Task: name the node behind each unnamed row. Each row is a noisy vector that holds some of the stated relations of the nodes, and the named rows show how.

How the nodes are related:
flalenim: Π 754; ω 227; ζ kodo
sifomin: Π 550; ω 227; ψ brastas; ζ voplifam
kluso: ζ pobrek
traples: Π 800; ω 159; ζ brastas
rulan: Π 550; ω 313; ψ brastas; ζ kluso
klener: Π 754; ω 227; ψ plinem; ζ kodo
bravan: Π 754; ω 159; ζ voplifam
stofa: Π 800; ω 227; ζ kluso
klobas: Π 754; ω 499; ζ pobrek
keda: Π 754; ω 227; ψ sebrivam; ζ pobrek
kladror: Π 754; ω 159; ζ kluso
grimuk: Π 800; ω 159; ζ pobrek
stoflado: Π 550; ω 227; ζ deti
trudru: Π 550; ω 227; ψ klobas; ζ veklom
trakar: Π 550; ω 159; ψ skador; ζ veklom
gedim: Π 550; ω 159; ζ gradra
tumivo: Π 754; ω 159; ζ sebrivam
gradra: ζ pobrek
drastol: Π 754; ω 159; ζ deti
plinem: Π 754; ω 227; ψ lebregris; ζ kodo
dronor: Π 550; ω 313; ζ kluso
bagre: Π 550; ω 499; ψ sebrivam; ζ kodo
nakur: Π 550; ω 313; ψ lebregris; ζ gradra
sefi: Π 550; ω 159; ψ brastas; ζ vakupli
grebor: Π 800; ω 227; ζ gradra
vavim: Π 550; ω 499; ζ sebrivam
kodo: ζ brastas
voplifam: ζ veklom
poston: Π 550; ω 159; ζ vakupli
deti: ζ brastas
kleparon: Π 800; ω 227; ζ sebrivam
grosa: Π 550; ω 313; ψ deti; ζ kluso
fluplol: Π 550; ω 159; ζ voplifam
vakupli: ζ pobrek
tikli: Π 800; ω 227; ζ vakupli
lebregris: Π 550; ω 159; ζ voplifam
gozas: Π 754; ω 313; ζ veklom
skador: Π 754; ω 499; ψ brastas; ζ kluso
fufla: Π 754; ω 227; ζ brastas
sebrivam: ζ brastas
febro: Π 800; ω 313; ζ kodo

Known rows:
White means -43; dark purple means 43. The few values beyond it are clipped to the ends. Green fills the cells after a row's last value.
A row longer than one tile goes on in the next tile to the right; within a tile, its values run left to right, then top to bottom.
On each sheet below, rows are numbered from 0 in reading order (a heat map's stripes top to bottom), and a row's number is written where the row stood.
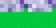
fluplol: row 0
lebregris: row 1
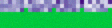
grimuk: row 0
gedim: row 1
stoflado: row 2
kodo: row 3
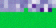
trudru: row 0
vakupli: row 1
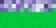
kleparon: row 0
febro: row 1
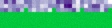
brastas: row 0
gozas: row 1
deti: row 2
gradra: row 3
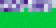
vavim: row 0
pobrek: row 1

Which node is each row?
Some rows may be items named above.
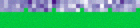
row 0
trudru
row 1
stoflado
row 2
gozas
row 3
voplifam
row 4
klobas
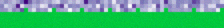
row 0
bagre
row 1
gozas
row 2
skador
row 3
fufla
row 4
veklom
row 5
flalenim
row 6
trudru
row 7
gozas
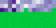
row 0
sebrivam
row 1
nakur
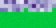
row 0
brastas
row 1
kladror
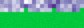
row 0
bravan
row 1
sifomin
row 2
traples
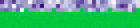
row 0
tumivo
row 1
kluso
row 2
trakar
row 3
keda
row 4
pobrek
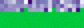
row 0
grebor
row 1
drastol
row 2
tikli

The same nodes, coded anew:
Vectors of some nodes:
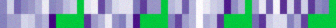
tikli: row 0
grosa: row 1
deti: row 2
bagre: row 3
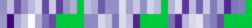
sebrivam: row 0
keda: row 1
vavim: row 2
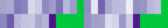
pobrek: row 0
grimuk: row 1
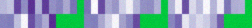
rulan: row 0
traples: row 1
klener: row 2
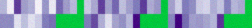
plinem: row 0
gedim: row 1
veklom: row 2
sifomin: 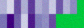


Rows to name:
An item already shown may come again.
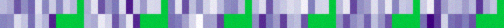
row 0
keda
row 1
skador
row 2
kleparon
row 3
bravan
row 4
gozas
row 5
lebregris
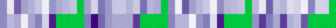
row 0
stofa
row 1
veklom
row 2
stofa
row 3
bravan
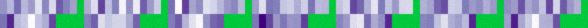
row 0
kodo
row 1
flalenim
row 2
febro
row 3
voplifam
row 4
kladror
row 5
kluso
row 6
brastas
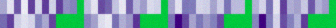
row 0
bagre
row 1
kladror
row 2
voplifam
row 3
trakar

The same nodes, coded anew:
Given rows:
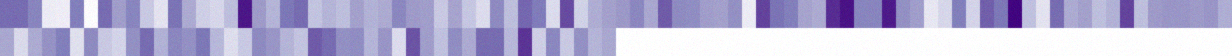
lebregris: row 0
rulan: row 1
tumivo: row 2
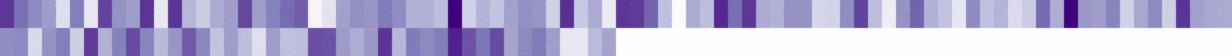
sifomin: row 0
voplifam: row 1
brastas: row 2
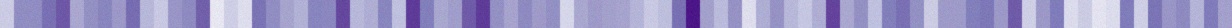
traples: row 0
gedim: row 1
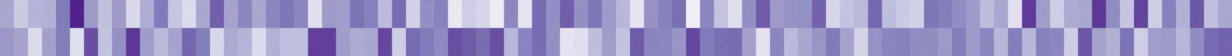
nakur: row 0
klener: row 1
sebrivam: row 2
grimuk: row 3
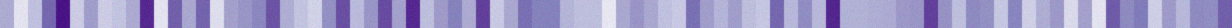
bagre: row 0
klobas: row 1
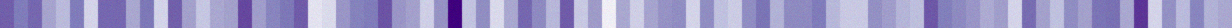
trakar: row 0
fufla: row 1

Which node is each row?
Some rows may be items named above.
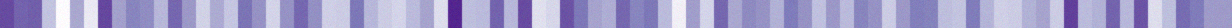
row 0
bravan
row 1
gozas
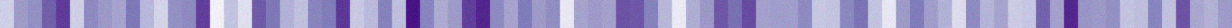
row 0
febro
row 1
veklom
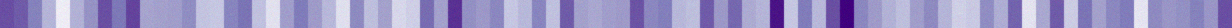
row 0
veklom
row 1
kluso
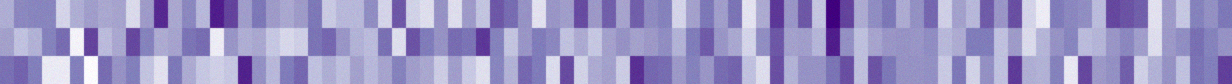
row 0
kladror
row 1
skador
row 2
kodo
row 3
keda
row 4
lebregris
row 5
stofa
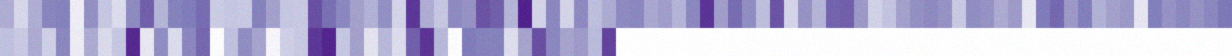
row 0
flalenim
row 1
pobrek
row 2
deti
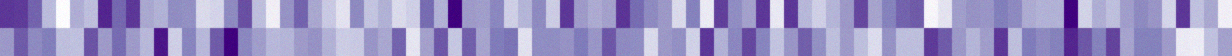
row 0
voplifam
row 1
sifomin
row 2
kluso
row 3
brastas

